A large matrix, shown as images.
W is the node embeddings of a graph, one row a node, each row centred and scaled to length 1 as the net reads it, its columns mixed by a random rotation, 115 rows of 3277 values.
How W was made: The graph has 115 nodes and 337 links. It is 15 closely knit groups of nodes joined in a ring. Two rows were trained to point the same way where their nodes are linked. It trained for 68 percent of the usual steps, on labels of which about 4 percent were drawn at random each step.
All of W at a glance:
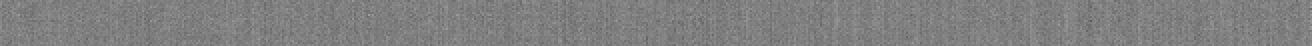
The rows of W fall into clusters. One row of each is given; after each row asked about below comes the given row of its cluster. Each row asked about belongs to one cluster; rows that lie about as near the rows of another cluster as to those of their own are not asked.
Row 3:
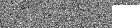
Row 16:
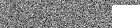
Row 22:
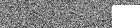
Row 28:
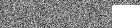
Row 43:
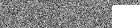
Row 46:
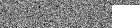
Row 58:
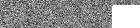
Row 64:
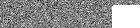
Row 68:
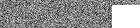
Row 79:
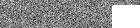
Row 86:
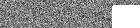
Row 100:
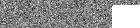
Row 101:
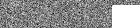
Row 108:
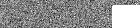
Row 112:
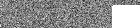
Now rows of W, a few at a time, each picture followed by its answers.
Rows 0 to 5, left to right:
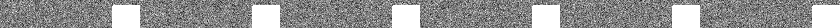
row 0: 28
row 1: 58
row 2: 100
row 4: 28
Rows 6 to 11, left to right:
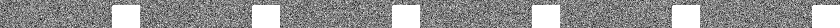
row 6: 68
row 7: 46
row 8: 3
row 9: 68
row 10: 108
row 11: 86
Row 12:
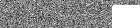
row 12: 16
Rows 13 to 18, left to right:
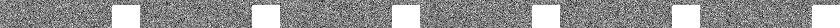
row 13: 22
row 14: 68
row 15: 101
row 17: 68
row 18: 58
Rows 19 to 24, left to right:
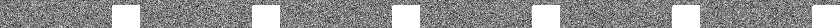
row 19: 64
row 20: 46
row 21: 86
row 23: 22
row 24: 112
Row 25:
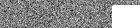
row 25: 46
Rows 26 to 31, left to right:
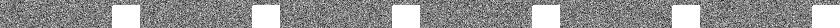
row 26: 16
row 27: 43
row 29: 58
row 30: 86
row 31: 100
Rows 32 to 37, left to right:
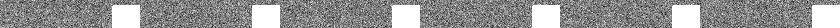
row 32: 58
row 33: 108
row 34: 86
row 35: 3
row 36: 79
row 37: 101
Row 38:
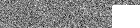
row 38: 3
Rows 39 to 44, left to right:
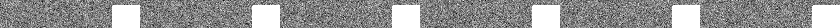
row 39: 101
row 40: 64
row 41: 43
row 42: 22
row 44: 58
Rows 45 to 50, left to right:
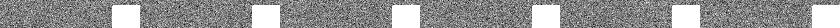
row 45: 108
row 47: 79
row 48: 79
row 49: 108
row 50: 58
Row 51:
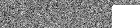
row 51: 64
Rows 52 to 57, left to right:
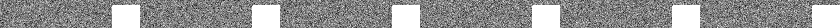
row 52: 68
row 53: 64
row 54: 68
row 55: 28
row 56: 100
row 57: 46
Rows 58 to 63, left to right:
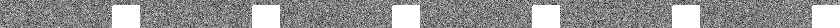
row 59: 58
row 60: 43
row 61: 28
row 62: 112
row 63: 43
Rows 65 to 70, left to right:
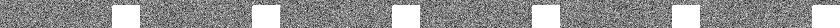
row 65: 28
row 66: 3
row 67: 46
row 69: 101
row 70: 112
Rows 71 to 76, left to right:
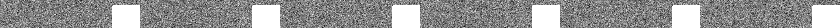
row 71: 100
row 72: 108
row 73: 16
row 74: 101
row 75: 100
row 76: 112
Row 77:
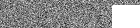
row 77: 28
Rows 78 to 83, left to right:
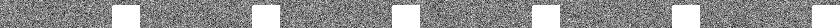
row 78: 112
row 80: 68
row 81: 16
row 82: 79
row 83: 108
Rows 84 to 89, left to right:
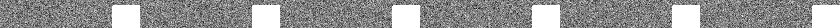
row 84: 46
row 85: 101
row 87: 64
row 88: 28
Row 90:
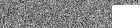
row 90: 43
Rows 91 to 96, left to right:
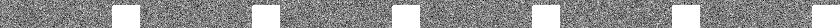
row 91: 3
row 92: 46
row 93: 100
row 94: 16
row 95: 100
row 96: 16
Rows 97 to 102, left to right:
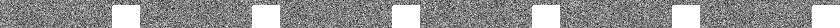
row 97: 3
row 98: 100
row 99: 16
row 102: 22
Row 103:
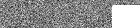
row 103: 22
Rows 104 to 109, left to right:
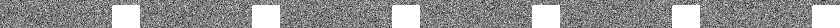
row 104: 43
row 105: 43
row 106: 108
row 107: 86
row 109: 112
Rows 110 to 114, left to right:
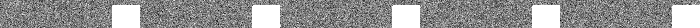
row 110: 101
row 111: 16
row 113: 100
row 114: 68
